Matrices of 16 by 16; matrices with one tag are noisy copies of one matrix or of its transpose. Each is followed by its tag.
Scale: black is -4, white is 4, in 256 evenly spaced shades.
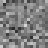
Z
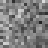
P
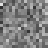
Z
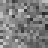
P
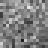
P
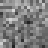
P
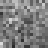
P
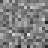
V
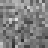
P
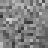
P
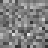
V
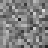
V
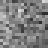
P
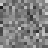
Z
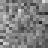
P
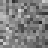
P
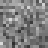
P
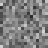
Z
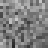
P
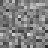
V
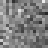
P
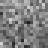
P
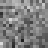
P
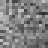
P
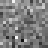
P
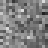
P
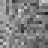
P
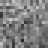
P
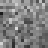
P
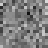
Z
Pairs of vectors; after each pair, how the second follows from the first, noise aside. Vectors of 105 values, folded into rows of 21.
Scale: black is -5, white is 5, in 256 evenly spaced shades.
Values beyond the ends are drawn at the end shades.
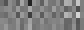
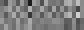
copied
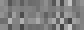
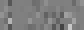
partly zeroed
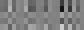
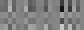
copied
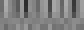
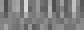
negated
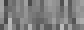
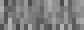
copied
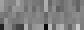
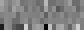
copied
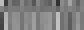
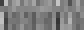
negated
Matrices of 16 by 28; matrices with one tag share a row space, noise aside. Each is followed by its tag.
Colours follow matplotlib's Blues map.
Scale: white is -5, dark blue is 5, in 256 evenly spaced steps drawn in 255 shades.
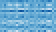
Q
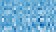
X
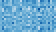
X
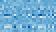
X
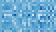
X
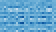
Q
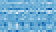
Q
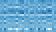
Q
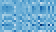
X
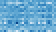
Q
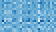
X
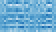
Q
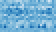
Q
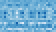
Q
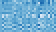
X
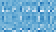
X
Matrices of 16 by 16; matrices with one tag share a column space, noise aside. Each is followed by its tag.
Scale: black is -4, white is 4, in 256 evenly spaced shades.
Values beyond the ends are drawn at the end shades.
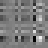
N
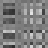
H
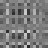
H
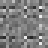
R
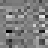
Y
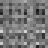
H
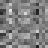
H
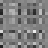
H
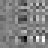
N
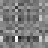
N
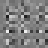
Y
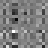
H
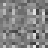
H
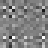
R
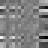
R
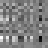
N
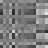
H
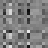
H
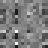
H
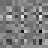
Y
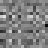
Y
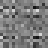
R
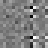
R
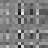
H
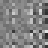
H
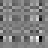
N
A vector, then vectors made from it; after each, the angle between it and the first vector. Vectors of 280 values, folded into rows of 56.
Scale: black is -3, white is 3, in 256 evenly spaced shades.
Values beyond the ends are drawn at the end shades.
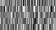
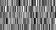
partly aligned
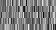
partly opposed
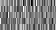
partly aligned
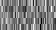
partly opposed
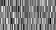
partly opposed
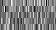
partly opposed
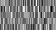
nearly parallel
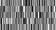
partly aligned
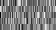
orthogonal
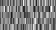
nearly opposite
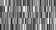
partly aligned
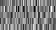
nearly opposite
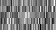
orthogonal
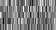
orthogonal
